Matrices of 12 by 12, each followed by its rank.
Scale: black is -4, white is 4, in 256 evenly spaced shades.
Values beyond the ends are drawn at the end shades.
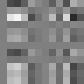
one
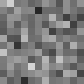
full rank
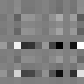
one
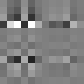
one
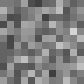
full rank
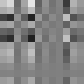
one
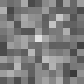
full rank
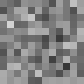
full rank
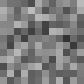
full rank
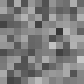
full rank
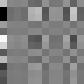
one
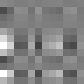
one
